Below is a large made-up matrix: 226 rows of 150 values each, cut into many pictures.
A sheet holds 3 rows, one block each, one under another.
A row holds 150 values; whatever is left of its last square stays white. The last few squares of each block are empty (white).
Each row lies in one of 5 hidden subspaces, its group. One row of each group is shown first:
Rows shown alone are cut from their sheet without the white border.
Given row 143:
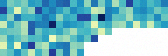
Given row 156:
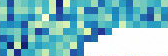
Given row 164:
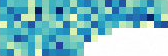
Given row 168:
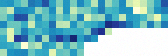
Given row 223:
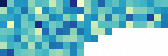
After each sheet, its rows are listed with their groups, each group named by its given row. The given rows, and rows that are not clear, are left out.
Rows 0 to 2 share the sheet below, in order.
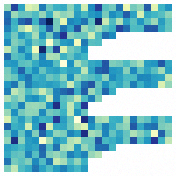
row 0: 164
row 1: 168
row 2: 223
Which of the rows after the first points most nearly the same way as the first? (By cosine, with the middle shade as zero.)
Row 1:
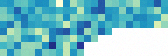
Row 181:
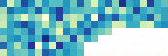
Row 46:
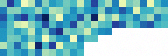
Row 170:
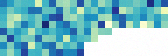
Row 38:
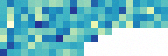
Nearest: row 46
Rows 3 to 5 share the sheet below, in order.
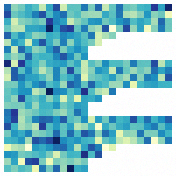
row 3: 156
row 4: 223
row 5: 143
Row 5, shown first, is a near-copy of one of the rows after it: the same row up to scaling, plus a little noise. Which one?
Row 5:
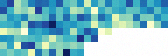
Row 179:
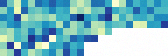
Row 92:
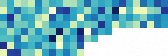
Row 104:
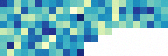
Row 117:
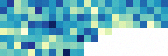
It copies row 117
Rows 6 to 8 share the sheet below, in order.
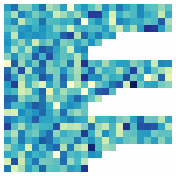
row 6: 143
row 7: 223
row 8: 143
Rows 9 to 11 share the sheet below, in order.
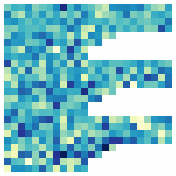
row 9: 168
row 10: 223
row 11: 168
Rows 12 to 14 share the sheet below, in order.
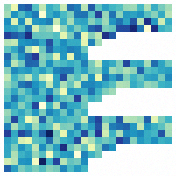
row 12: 143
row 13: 164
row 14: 164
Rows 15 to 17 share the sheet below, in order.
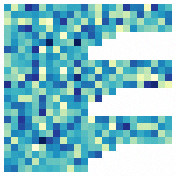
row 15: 164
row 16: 164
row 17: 223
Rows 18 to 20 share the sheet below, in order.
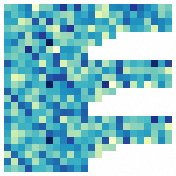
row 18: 168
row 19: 156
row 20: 156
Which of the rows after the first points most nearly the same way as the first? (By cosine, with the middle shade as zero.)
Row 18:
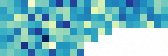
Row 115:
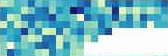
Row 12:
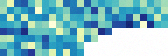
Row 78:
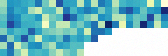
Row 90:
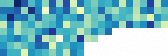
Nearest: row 115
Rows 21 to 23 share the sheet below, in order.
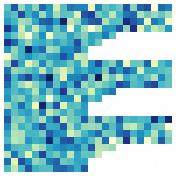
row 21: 223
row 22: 164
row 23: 156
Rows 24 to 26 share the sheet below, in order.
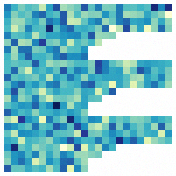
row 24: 156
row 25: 168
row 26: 143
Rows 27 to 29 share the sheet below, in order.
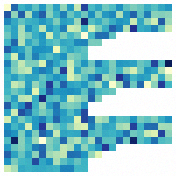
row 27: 223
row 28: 156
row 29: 223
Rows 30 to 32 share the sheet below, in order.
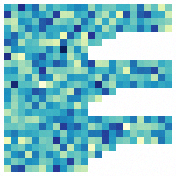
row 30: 143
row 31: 223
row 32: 143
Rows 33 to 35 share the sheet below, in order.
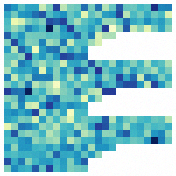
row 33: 156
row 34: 143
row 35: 143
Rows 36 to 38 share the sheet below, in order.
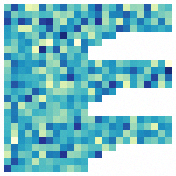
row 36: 164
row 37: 156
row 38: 223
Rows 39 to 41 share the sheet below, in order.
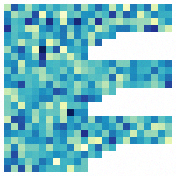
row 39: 164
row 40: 143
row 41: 223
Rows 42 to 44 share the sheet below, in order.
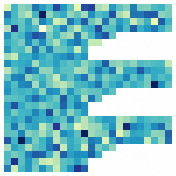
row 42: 223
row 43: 143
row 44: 143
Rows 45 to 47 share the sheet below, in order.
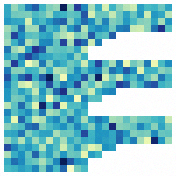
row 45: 168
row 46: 164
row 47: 143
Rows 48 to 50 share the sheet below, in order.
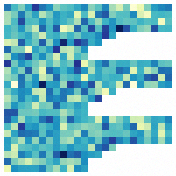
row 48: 168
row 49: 223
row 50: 168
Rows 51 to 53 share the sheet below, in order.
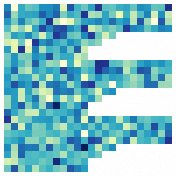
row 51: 156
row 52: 168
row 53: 223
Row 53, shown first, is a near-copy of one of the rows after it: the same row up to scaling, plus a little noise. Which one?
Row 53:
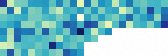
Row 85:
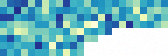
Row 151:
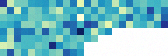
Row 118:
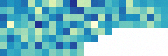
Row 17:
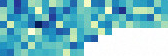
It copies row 151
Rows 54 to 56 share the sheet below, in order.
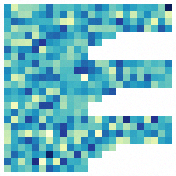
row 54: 156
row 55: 143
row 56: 164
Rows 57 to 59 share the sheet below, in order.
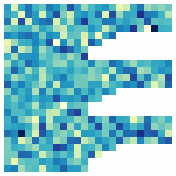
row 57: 143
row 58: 143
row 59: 164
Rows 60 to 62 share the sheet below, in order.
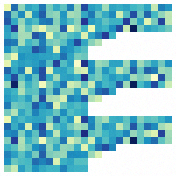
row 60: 223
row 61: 223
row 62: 223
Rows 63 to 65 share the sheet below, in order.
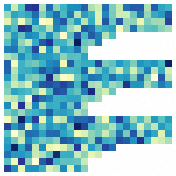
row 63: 164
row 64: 156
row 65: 143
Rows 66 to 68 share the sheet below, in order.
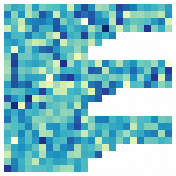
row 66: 143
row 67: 156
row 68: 223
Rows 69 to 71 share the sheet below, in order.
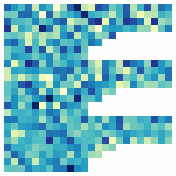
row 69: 223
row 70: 164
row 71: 156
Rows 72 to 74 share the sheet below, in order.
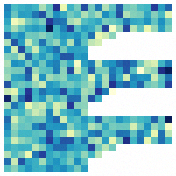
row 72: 156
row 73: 168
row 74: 156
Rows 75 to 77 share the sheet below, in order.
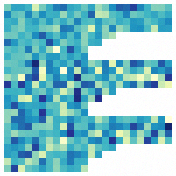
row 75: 168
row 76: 164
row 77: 156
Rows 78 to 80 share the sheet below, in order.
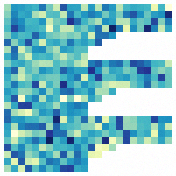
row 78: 156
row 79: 168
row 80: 156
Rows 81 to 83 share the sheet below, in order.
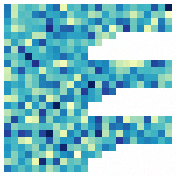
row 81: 156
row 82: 168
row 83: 164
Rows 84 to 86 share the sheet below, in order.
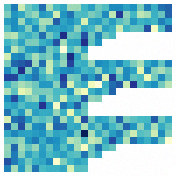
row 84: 143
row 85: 223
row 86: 223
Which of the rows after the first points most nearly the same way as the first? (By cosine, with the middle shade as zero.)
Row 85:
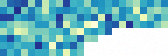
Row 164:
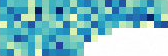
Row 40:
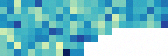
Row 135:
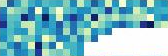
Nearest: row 135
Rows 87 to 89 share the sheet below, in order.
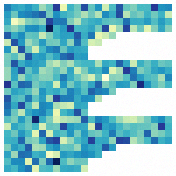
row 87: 156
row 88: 143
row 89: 168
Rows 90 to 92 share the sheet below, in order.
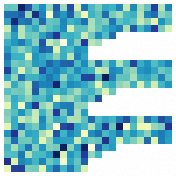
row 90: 223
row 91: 143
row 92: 143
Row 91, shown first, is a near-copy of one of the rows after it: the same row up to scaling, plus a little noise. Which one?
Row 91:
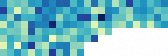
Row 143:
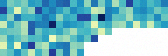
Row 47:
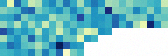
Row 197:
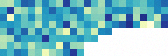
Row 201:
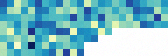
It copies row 143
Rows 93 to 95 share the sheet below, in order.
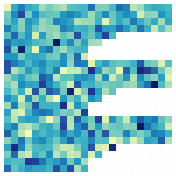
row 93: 143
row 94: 143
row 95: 168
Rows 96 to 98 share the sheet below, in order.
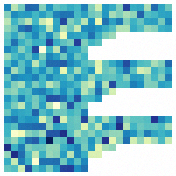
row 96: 164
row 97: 168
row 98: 156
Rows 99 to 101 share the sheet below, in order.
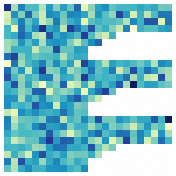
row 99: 223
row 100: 223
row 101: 156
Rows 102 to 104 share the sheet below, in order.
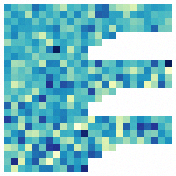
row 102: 168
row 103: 156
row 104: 143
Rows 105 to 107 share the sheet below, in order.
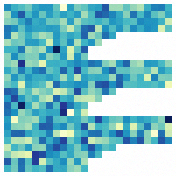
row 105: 168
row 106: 143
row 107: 156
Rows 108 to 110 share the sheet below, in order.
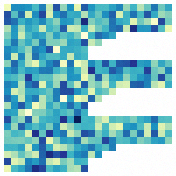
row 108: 223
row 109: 168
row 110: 168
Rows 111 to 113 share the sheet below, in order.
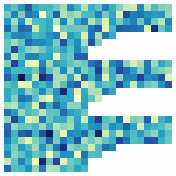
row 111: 143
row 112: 164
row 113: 164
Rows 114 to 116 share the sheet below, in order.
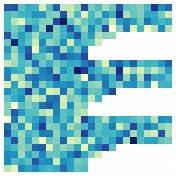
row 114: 156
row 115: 143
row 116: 223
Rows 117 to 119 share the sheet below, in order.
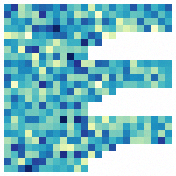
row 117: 143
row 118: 223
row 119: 168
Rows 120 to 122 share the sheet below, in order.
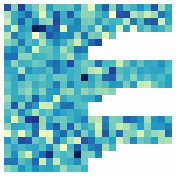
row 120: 223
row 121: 143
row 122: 164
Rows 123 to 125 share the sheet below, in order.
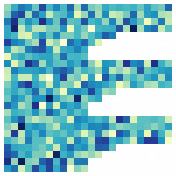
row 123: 223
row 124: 164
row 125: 143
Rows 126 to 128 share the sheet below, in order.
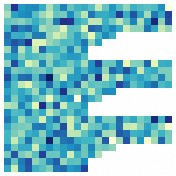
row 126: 156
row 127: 164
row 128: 156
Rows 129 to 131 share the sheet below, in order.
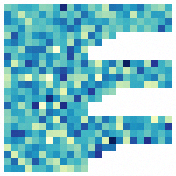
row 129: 168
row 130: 164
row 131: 156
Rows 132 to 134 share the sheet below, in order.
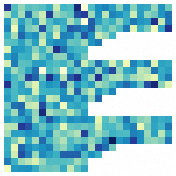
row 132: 223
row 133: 164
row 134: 168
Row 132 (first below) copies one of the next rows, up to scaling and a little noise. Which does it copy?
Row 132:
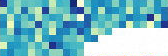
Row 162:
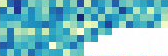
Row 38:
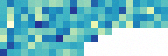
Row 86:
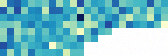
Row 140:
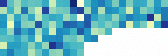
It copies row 140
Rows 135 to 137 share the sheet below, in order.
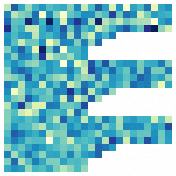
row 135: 164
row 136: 168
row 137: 156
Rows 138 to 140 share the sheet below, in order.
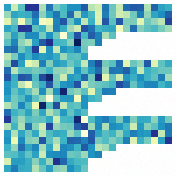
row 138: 164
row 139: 164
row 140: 223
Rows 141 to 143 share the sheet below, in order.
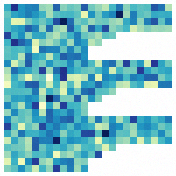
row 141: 156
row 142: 164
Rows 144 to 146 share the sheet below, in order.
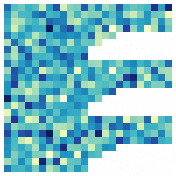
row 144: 156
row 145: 223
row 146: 164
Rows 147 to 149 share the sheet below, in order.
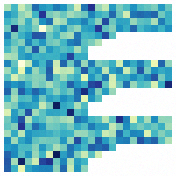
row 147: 223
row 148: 223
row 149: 143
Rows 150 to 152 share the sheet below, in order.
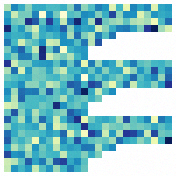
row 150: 164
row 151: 223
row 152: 223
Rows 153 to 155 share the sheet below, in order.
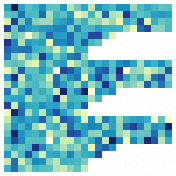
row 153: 143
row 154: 143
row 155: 156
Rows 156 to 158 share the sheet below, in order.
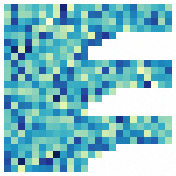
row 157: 143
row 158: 143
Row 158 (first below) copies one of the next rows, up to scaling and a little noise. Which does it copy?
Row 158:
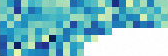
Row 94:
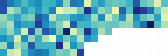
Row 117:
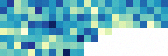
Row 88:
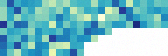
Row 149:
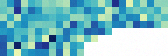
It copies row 149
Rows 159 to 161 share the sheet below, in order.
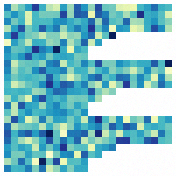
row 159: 168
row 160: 156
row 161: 164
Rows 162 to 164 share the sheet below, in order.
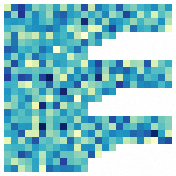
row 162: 223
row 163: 164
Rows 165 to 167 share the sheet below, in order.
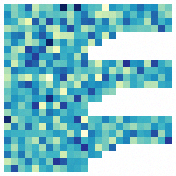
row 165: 168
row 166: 164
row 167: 223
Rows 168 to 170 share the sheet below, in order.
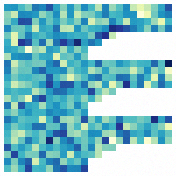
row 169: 156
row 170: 156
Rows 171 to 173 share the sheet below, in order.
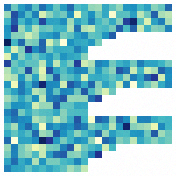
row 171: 223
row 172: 223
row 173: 223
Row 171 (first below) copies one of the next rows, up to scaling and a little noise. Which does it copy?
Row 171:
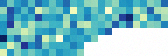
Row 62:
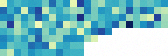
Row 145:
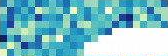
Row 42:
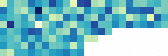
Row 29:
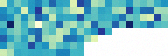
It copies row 145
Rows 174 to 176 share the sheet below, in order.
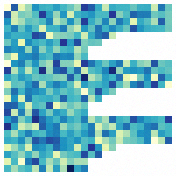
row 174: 223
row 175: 223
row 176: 143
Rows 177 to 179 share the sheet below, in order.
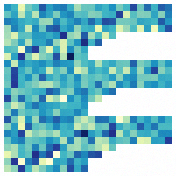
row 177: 143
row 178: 223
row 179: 143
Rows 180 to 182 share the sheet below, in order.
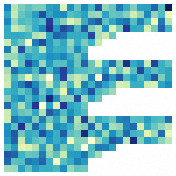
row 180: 156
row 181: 164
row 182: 223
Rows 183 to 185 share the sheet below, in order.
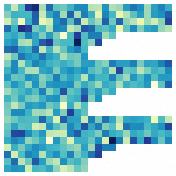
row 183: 164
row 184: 143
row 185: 156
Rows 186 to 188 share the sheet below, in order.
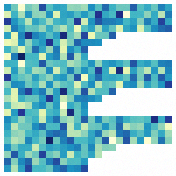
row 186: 143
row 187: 143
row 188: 156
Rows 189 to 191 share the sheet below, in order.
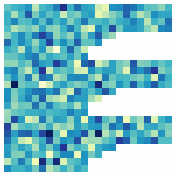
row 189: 168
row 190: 223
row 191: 164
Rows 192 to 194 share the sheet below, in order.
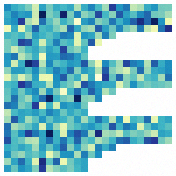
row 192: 164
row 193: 164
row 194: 164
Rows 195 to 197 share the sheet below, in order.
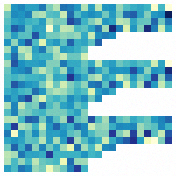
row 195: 156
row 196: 156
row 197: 143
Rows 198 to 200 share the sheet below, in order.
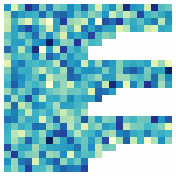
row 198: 164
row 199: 156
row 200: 156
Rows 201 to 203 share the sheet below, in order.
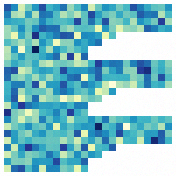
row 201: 143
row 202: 168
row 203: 143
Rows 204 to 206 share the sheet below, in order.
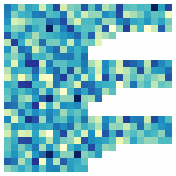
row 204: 156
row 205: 164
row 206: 164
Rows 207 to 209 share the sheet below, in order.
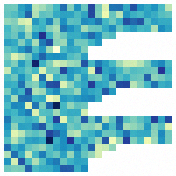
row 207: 168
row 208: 168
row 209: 156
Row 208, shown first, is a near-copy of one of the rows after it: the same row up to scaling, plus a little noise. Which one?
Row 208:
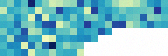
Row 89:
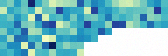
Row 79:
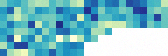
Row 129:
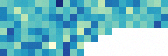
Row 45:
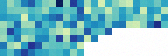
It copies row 89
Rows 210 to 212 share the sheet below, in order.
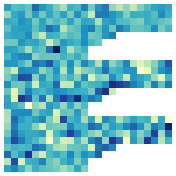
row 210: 168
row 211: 168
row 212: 156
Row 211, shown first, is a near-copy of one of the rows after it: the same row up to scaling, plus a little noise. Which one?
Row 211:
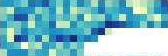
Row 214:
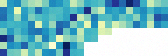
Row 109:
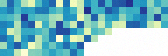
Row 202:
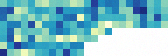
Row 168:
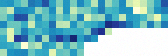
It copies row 168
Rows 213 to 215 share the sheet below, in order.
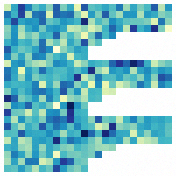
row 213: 223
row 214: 168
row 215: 143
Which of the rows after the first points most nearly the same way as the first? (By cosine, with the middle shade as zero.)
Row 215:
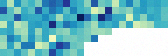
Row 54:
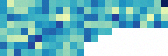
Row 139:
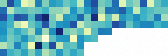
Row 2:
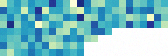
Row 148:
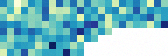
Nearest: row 54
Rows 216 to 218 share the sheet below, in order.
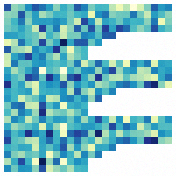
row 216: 168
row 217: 164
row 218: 164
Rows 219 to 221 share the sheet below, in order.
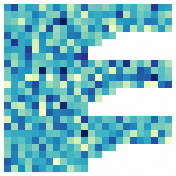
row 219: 156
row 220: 164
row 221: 223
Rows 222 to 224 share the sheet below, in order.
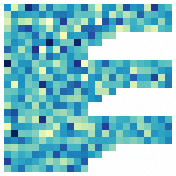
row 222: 164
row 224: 143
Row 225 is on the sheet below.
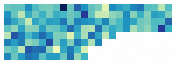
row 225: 168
